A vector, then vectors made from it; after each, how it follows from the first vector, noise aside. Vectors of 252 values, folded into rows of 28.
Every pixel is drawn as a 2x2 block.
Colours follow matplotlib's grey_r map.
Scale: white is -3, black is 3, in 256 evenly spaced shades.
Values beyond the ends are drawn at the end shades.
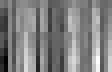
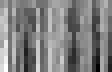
negated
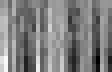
negated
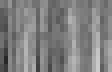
shrunk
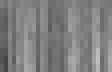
shrunk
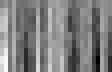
negated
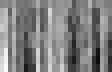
negated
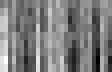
negated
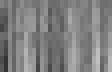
shrunk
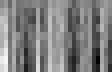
negated
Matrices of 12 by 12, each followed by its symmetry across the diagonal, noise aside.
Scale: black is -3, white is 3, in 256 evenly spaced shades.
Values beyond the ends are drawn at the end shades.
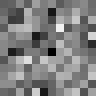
symmetric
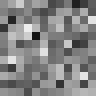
neither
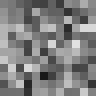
antisymmetric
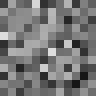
symmetric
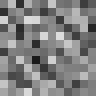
antisymmetric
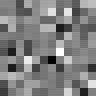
antisymmetric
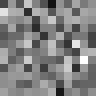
neither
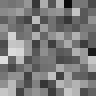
neither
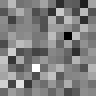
antisymmetric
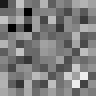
symmetric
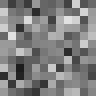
antisymmetric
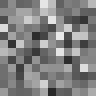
neither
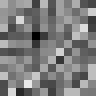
symmetric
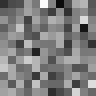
neither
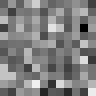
neither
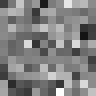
neither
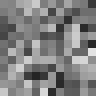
antisymmetric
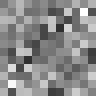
symmetric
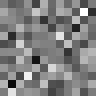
antisymmetric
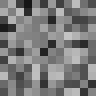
symmetric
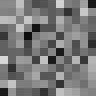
symmetric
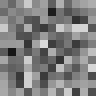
symmetric
